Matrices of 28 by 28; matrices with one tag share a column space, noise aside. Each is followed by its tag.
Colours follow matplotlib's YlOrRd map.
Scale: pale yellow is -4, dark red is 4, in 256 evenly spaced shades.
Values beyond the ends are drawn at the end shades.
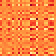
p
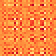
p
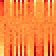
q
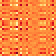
p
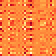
p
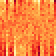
q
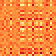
p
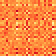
p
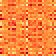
p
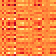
p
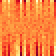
q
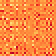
p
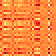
p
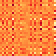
p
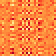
p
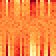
q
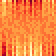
q
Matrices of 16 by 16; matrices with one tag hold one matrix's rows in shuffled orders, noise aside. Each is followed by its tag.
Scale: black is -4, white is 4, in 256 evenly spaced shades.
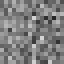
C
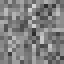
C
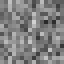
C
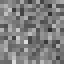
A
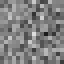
C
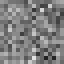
C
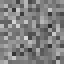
A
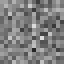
C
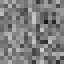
C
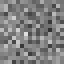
A
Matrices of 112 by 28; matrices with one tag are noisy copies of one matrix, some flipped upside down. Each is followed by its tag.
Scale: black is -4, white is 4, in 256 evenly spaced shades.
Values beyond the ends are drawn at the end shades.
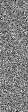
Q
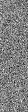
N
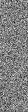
Q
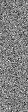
Q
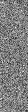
N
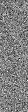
Q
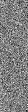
N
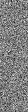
Q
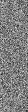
N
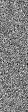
N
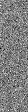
N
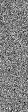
Q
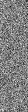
N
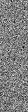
Q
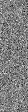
N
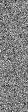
Q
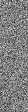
Q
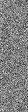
N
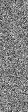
Q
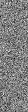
Q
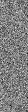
N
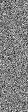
Q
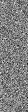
N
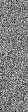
Q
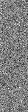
N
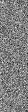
N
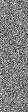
N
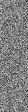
N
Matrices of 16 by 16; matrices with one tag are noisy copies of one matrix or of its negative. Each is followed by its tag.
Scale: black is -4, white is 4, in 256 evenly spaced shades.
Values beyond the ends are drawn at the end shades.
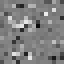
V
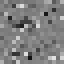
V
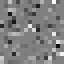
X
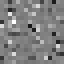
X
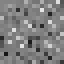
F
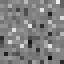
F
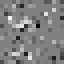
V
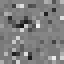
V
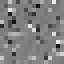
X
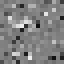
V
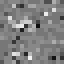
V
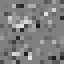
V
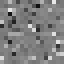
X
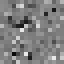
V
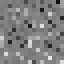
F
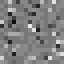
X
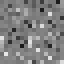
F
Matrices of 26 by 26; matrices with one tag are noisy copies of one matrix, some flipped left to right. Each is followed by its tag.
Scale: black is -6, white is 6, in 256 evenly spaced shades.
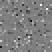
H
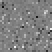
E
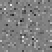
H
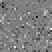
E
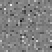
H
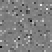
H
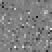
E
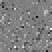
E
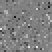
E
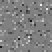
H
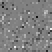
E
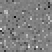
E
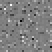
H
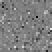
E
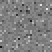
H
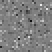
H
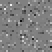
H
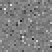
H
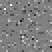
H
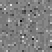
H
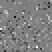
E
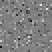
H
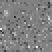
E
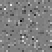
H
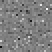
H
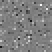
H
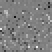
E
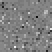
E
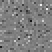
H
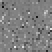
E
